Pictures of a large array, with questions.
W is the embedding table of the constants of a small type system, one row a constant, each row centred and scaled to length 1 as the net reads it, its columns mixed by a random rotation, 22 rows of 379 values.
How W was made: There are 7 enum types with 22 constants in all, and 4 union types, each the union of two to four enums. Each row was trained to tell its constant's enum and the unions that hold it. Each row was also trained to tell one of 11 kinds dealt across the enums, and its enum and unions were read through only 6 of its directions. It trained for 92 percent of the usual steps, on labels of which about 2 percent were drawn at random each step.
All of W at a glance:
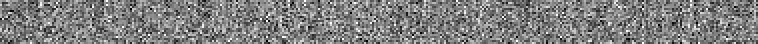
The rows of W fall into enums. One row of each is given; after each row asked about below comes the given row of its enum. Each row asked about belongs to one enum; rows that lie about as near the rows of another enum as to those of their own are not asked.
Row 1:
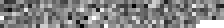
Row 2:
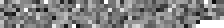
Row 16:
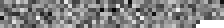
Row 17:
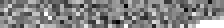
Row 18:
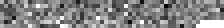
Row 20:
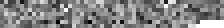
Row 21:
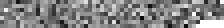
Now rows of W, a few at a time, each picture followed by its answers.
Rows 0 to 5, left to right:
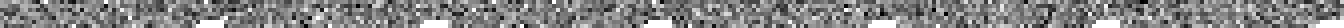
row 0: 2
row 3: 16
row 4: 21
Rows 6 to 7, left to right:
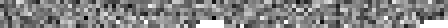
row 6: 16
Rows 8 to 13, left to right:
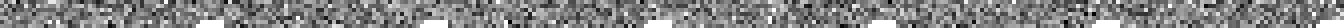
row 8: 18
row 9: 20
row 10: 1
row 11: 21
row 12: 21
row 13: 1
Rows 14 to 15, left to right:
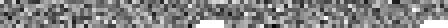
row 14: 18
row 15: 18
